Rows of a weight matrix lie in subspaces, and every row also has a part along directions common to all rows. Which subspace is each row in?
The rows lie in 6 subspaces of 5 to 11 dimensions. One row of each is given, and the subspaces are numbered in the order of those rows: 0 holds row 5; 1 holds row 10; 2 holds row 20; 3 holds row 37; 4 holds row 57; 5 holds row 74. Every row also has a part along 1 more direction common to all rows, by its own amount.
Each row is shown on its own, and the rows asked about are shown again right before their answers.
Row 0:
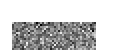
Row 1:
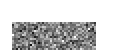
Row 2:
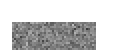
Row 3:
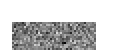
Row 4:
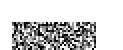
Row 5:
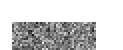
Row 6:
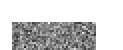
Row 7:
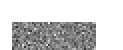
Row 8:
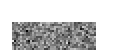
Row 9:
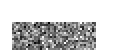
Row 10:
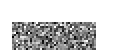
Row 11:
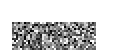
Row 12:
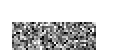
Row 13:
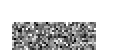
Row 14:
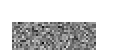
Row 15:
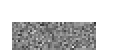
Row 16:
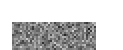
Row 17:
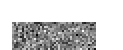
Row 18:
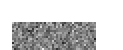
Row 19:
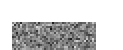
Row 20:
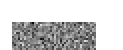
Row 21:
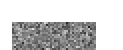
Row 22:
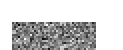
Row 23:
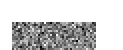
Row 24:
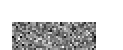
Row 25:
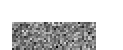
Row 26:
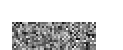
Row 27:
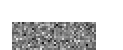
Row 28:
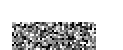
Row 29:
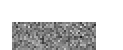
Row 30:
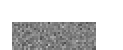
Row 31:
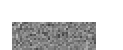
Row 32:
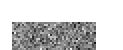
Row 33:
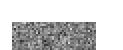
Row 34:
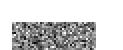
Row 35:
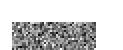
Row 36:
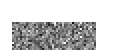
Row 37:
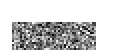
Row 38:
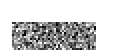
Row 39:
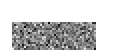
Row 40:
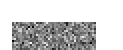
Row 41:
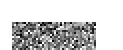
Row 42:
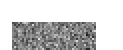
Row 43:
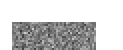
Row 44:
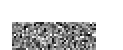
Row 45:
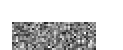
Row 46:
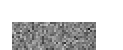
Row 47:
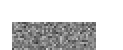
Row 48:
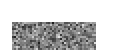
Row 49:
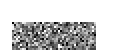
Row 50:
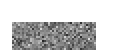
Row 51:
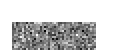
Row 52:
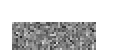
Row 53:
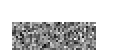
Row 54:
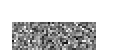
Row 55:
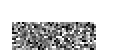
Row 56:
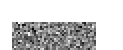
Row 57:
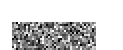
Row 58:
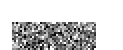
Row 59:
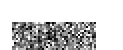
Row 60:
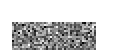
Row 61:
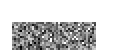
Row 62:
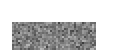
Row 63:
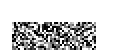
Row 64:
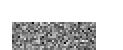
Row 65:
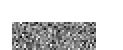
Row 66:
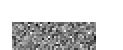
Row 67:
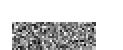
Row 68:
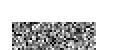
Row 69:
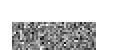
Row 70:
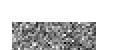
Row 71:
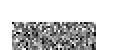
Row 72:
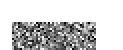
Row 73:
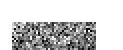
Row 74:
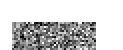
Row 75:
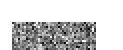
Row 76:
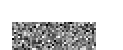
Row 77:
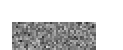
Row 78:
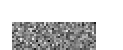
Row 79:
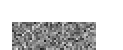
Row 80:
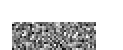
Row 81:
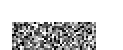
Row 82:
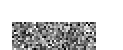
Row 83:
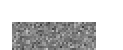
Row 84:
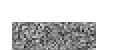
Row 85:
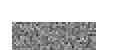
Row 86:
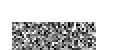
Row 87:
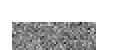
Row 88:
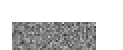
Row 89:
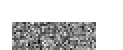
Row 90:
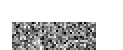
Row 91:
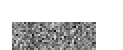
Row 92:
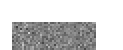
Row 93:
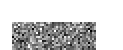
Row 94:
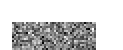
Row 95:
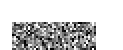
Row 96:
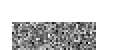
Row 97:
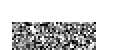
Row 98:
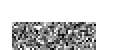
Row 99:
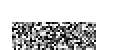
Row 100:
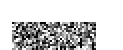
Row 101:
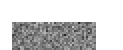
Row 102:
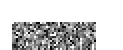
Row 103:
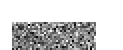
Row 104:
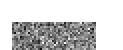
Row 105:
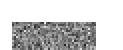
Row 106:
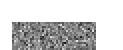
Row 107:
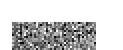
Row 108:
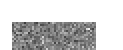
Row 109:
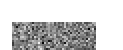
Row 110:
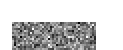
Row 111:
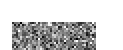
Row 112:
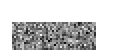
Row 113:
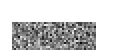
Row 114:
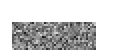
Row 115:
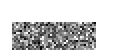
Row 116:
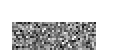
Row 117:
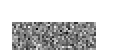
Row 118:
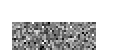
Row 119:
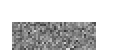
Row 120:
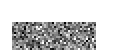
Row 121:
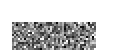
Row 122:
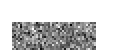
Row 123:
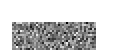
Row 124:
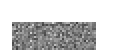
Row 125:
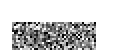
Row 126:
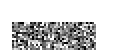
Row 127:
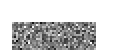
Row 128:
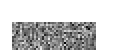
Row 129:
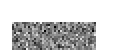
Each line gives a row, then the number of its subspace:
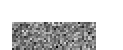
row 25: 2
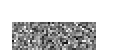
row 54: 3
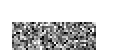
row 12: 5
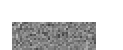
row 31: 1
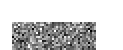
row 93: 0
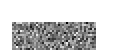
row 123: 1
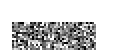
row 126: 4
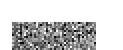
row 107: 2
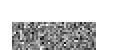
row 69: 2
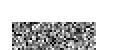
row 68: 0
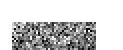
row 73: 0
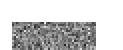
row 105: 2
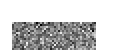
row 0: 5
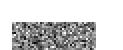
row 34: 4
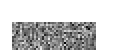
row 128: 2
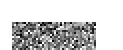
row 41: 4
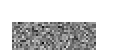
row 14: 3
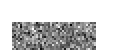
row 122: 4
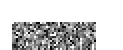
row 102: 5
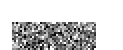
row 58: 5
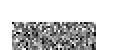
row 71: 5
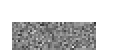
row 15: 4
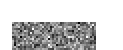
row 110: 2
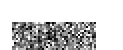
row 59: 1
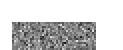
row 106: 3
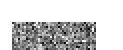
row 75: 4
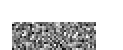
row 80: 2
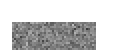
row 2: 0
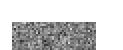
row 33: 0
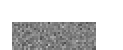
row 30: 3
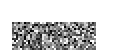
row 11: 3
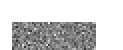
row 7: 3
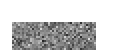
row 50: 0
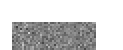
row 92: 3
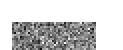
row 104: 1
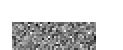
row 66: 2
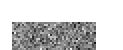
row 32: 0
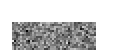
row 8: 3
